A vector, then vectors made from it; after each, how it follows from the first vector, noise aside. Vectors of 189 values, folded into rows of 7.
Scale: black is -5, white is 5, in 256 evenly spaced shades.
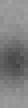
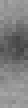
wrapped around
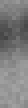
wrapped around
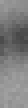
wrapped around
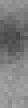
wrapped around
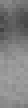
wrapped around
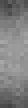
wrapped around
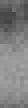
wrapped around
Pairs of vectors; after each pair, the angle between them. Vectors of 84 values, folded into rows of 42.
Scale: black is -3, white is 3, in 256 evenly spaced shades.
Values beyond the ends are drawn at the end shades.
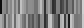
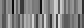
partly opposed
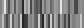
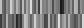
partly opposed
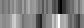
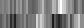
nearly opposite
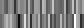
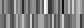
orthogonal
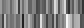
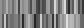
nearly parallel
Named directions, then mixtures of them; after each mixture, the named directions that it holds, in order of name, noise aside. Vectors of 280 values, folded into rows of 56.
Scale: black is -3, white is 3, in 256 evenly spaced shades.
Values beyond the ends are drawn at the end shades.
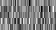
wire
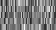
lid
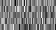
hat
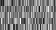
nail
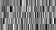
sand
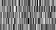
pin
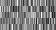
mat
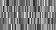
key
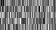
nail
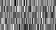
hat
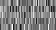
mat, nail, pin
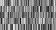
nail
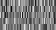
lid, sand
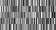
mat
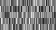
mat, nail, wire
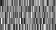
hat, nail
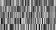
hat, nail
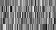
lid, sand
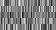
lid, nail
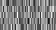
key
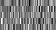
nail, pin, wire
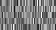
hat, key, pin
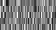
key, lid, mat
